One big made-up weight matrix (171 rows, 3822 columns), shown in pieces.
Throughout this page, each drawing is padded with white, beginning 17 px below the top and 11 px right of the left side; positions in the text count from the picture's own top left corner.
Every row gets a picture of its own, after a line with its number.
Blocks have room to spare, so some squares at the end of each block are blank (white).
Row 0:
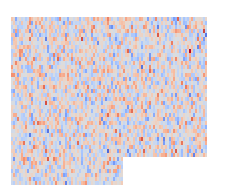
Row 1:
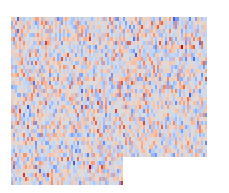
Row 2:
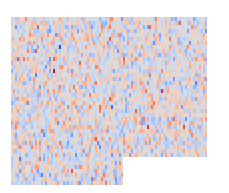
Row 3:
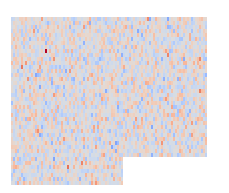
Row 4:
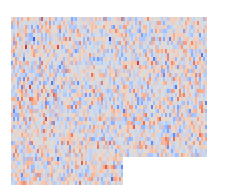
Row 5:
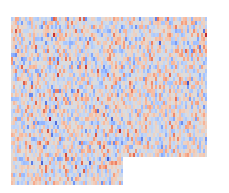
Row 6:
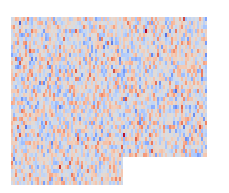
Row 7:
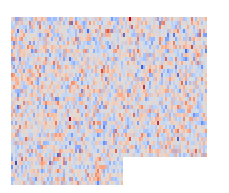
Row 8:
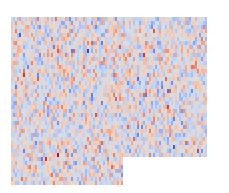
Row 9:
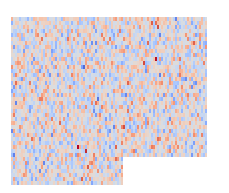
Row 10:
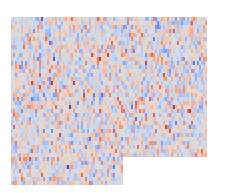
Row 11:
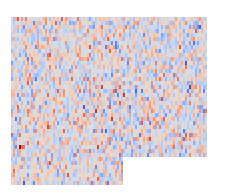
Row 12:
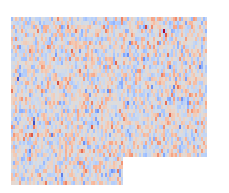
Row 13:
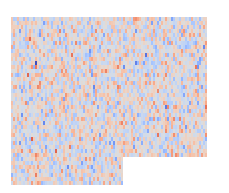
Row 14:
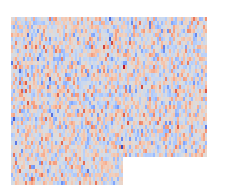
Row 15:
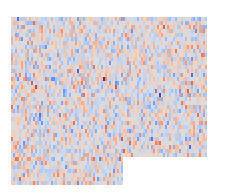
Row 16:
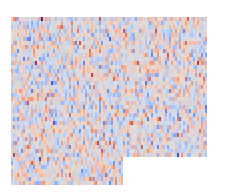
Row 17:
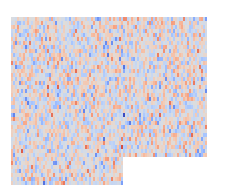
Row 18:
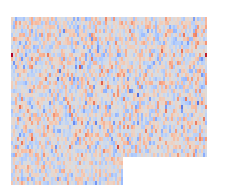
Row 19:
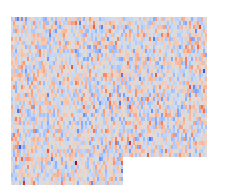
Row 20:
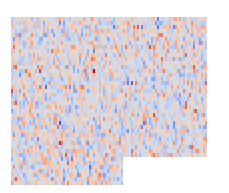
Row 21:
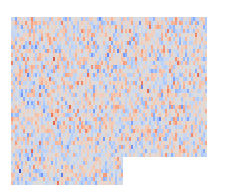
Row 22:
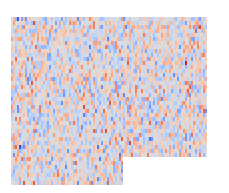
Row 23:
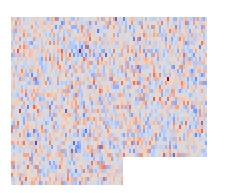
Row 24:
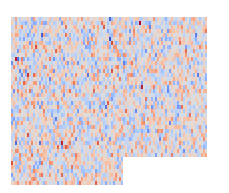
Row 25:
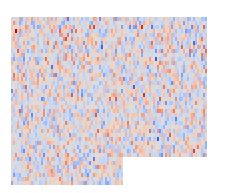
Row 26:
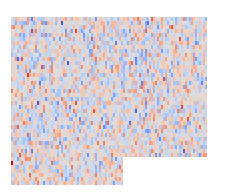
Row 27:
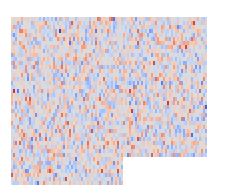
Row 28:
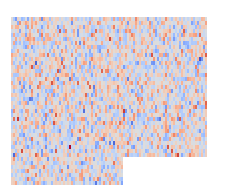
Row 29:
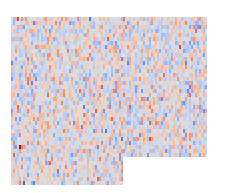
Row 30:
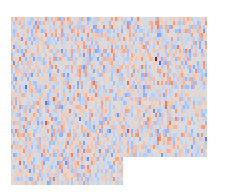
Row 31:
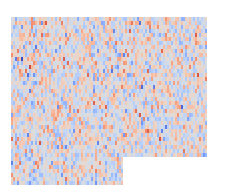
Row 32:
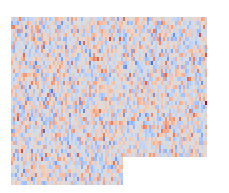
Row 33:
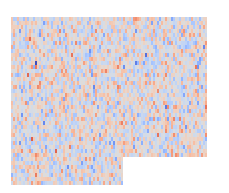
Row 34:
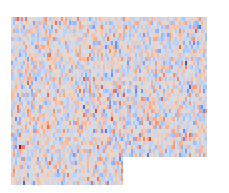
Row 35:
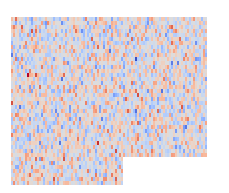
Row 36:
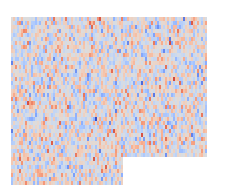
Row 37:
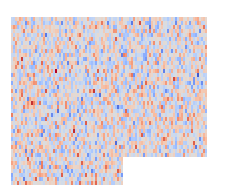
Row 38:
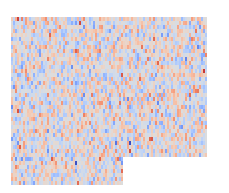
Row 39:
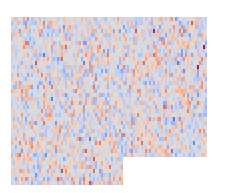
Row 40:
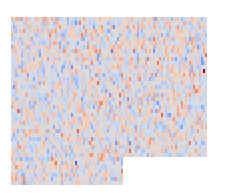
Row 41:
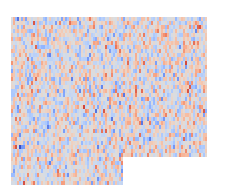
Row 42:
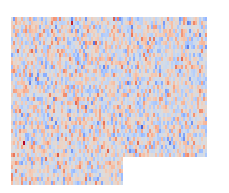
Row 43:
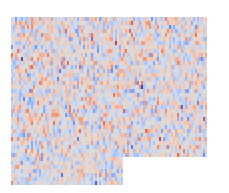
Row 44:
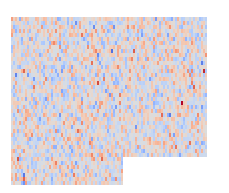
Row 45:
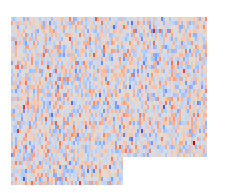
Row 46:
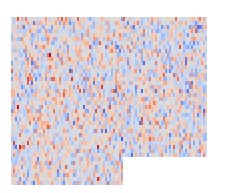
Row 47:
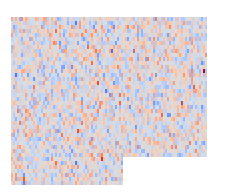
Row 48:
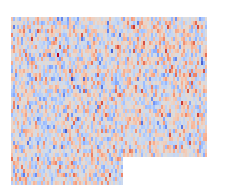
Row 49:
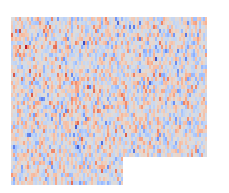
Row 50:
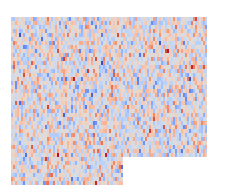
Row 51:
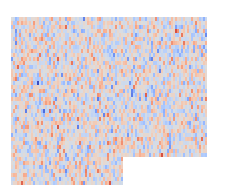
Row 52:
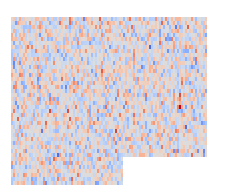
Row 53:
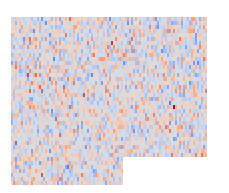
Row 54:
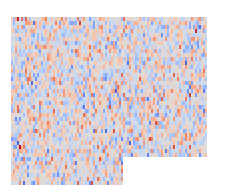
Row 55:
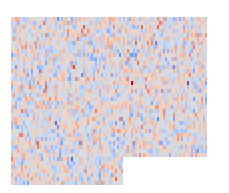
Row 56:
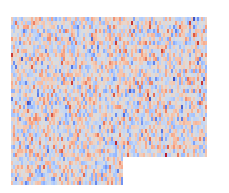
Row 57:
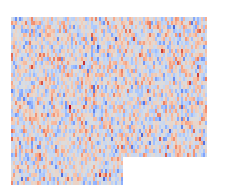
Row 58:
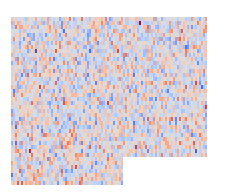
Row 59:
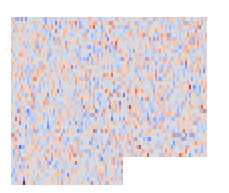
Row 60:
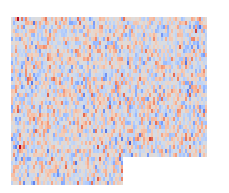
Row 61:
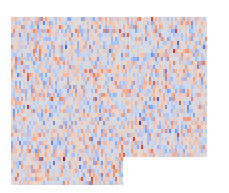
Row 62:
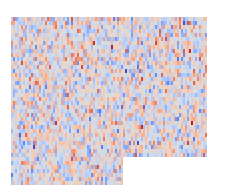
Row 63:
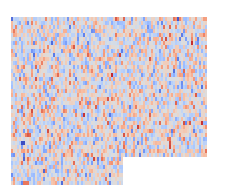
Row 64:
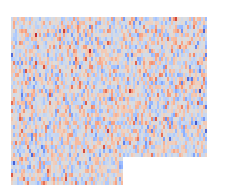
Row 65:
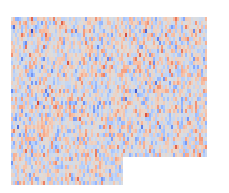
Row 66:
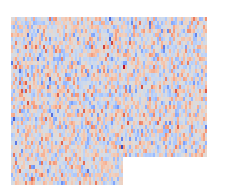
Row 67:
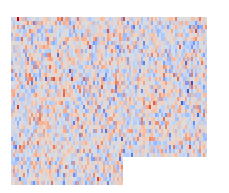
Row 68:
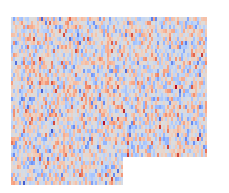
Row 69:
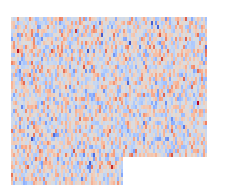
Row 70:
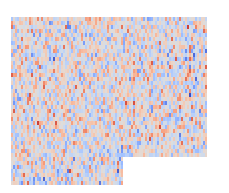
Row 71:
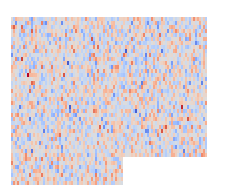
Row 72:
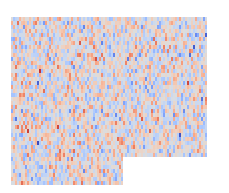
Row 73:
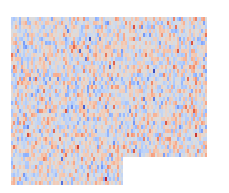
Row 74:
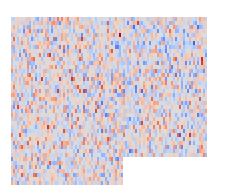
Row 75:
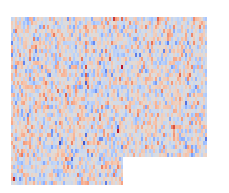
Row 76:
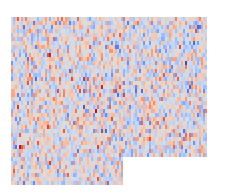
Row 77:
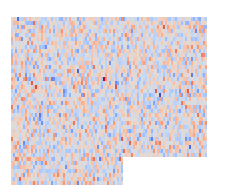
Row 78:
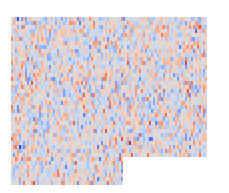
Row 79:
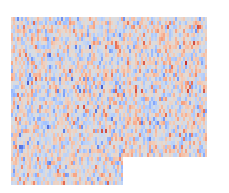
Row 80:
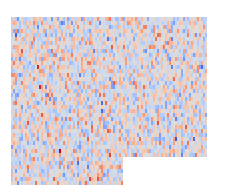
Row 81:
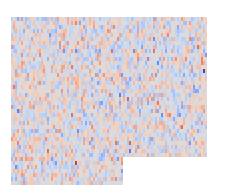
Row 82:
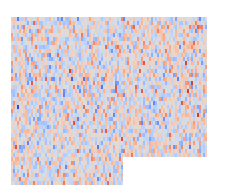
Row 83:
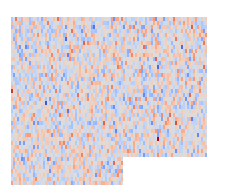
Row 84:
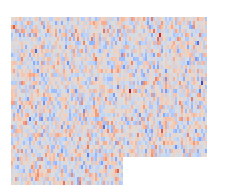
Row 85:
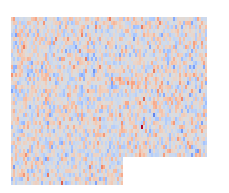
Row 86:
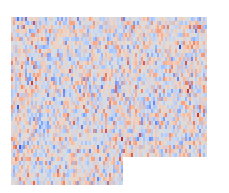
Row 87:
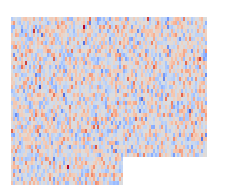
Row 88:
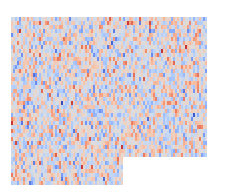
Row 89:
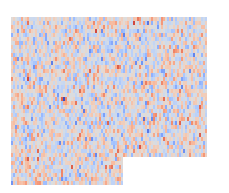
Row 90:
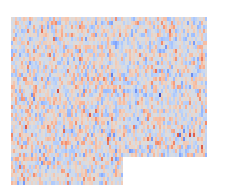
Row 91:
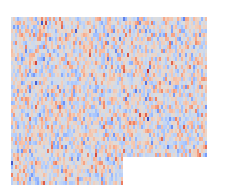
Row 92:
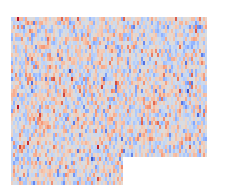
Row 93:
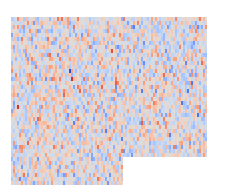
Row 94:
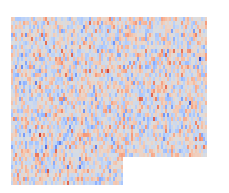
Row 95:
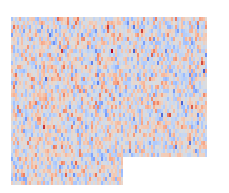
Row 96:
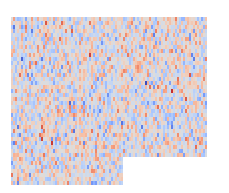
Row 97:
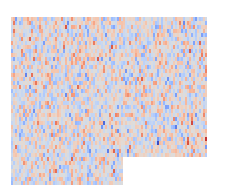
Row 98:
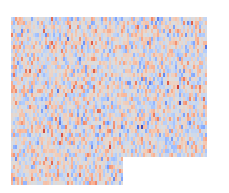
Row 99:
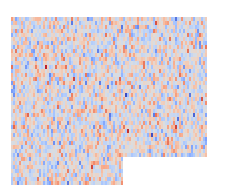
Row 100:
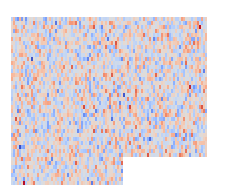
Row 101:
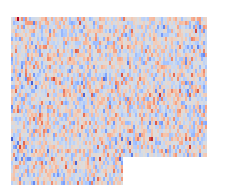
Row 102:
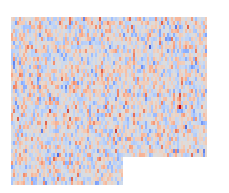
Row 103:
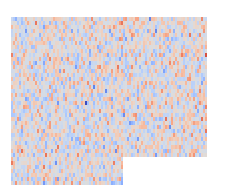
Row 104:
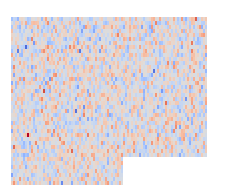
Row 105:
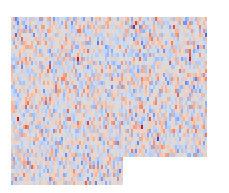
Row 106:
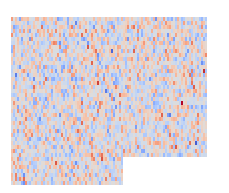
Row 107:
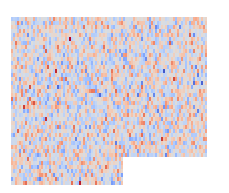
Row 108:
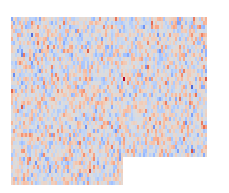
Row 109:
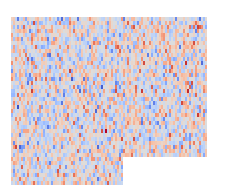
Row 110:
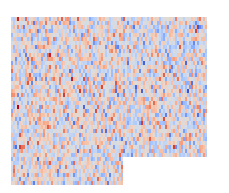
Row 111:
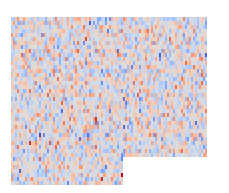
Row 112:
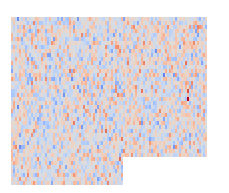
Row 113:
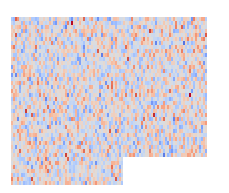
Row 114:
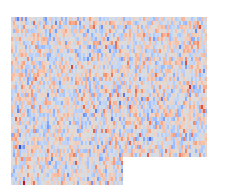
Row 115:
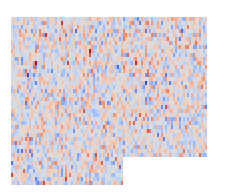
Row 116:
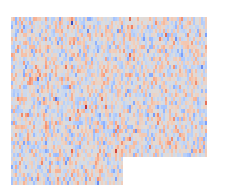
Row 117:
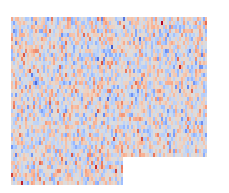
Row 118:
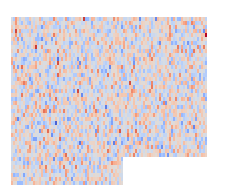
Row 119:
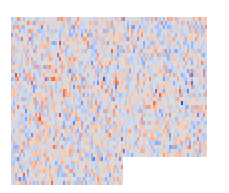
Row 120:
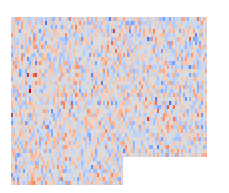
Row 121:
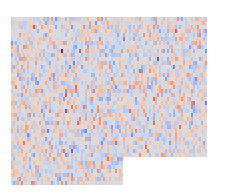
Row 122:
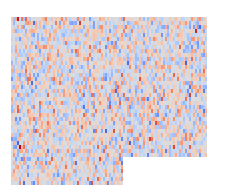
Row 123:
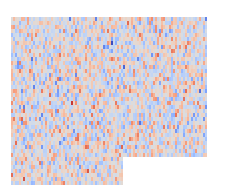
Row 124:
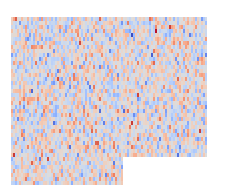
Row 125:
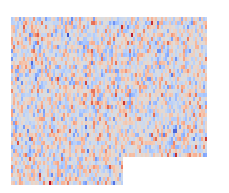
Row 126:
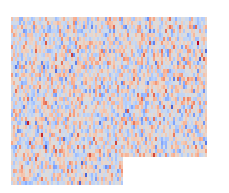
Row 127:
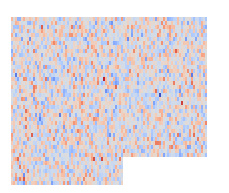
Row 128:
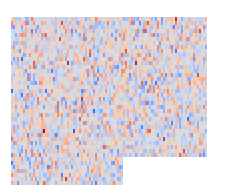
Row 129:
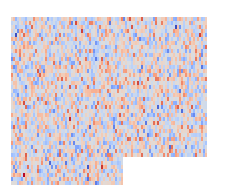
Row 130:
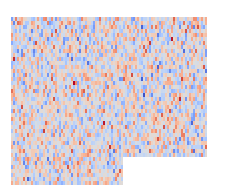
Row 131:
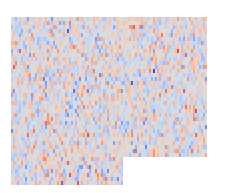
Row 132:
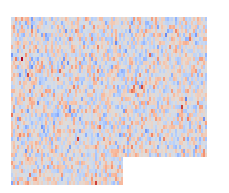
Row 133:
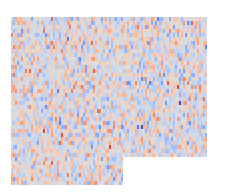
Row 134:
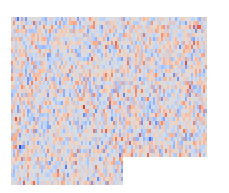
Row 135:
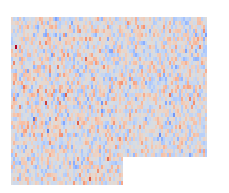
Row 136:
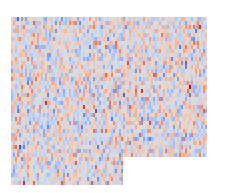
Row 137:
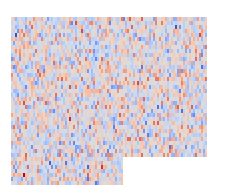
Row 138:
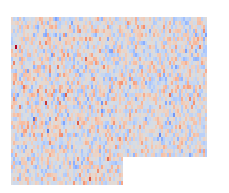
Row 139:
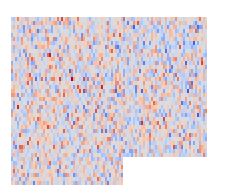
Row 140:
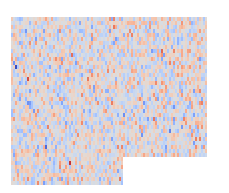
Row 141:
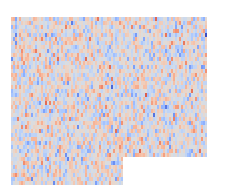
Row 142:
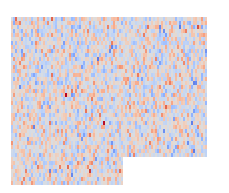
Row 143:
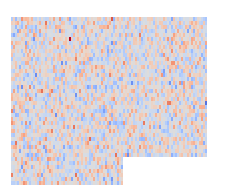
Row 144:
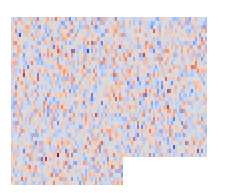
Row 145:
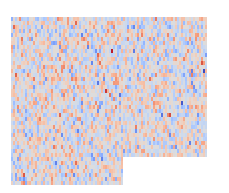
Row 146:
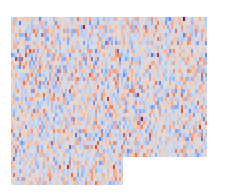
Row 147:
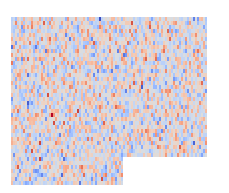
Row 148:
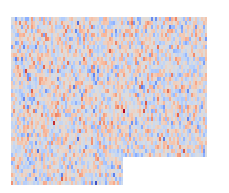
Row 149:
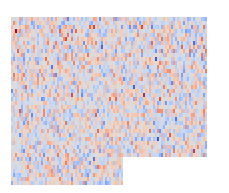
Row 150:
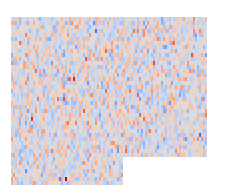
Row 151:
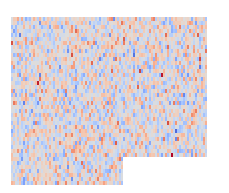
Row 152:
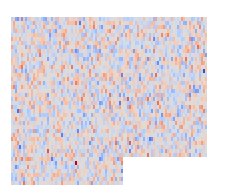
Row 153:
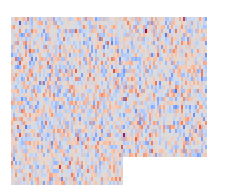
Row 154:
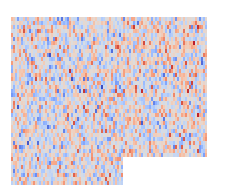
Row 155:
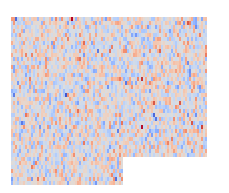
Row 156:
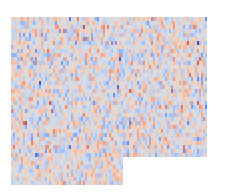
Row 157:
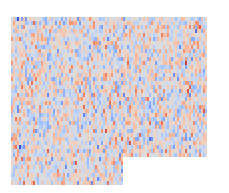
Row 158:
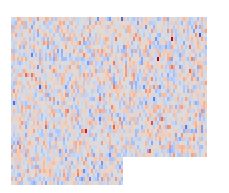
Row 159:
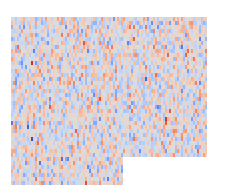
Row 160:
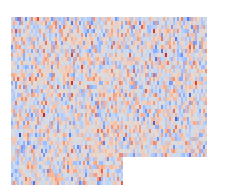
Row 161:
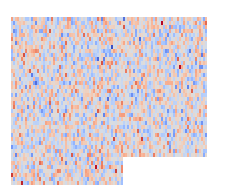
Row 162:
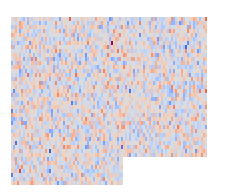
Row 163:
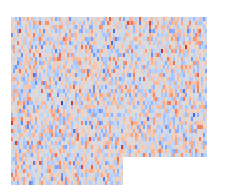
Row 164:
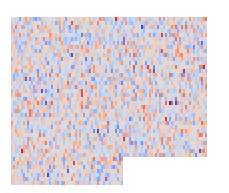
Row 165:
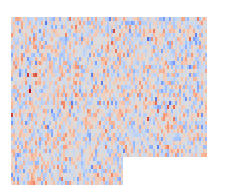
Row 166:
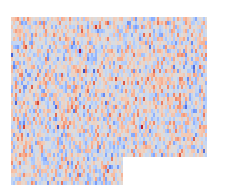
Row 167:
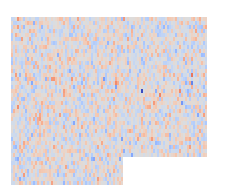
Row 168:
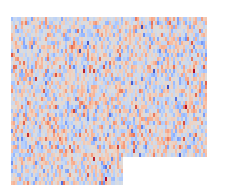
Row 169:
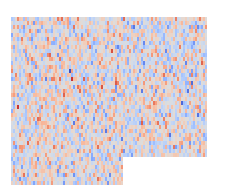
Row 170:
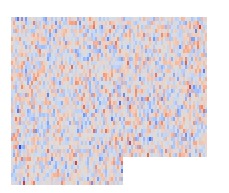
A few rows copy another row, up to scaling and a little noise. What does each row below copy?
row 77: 15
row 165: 120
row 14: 66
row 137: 129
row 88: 163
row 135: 138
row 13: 33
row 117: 161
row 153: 6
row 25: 149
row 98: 133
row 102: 52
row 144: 8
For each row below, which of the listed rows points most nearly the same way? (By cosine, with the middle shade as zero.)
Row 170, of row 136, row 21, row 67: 136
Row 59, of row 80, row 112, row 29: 112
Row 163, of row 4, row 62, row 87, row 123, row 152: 123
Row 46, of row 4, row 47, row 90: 90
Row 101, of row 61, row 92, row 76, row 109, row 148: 92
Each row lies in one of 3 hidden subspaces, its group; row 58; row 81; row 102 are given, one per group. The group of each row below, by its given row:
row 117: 102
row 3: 58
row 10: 58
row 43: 58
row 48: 81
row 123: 58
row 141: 102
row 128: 58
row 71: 58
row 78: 81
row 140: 58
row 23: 102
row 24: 58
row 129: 102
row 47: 81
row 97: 102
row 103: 58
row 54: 81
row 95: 81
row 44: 81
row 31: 58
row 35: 58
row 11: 81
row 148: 58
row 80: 102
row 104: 102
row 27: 58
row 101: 81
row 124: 58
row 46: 81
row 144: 102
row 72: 102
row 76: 81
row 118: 102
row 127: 81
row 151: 102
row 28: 58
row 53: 58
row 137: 102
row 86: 81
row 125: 102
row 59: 81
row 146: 58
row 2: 58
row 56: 58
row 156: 58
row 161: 102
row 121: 102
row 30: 102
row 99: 102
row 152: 81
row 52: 102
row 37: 58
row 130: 102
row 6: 58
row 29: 81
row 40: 81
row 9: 102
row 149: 102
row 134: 81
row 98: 102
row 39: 58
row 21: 58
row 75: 102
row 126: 58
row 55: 102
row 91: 58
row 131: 102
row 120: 58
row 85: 102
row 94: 58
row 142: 102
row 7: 102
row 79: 81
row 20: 102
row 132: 58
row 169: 81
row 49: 102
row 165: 58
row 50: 102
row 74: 81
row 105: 102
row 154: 81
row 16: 58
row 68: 58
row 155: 102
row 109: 81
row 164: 102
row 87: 58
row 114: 81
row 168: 102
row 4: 58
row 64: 58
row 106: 81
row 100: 81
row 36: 58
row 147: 58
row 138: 102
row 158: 102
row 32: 58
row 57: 58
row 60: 81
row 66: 58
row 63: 102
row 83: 102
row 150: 58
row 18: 58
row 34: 81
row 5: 102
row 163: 58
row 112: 81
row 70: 102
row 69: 102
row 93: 81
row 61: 58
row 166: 102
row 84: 58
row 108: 102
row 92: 81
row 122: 81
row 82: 81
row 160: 102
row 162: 58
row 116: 102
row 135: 102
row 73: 102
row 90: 81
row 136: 81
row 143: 58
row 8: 102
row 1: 102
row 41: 81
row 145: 81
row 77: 81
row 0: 102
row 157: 81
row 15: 81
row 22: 81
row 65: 58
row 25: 102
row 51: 102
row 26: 58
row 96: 58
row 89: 58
